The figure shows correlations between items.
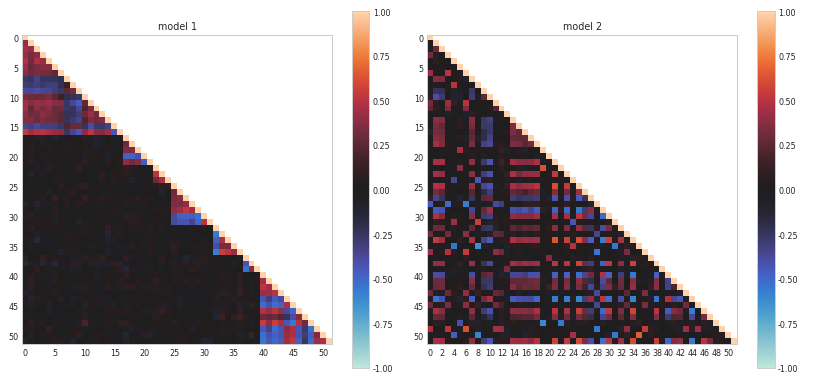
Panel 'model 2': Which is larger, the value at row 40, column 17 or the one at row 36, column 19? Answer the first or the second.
the second
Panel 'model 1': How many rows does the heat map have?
52
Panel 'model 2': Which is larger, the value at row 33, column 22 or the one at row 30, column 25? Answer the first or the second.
the second
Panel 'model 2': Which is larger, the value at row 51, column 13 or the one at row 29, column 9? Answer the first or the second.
the second
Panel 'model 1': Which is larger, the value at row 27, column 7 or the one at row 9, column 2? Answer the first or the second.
the first
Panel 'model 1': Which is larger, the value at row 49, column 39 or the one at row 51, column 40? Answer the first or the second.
the first
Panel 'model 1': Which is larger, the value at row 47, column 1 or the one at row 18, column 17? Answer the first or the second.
the second
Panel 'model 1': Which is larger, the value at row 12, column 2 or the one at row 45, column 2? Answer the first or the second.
the first
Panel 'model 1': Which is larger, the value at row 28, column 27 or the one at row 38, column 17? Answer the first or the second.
the first
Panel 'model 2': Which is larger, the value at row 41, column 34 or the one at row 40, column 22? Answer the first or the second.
the first
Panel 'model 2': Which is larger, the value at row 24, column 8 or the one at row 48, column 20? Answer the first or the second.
the second
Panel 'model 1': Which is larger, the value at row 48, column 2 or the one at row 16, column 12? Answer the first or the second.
the second
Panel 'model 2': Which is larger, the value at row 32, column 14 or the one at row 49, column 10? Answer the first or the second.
the first
